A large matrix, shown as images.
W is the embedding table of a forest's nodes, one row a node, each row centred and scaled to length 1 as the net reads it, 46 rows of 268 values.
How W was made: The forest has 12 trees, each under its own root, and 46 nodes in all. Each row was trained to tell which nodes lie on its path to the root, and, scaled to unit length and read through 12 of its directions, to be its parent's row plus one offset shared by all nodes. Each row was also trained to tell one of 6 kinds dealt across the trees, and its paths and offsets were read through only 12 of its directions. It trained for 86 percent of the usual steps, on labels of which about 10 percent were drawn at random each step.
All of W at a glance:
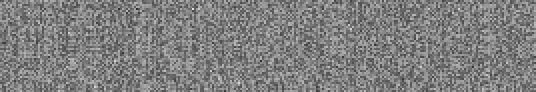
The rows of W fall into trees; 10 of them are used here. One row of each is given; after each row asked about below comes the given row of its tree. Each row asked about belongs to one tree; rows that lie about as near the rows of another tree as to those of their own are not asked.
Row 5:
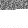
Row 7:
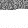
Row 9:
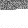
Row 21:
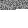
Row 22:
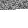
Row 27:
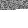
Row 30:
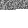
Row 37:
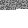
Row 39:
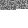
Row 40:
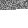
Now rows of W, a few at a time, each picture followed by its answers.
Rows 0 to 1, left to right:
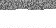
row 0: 21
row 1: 5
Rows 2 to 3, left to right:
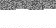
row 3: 27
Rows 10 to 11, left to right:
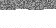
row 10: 27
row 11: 30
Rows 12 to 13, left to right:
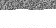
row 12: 30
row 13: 5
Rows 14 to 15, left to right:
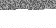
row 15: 22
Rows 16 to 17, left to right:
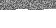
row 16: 21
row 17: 30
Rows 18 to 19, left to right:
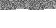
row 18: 22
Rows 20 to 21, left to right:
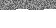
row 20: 37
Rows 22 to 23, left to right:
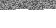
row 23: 27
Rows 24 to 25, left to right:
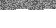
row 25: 27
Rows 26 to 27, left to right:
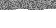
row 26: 22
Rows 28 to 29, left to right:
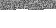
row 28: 5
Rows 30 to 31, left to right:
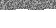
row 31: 37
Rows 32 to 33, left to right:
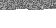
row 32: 30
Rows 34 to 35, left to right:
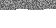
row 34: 37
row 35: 27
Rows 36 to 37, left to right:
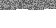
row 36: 22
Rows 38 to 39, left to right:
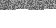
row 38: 5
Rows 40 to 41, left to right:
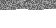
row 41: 9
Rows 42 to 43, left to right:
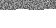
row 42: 7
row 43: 7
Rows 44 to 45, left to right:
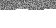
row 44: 9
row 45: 7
